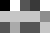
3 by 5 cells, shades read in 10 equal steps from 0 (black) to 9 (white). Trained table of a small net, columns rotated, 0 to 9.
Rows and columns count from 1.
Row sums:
23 33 22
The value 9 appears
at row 1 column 2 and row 1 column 5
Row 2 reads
7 7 7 7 5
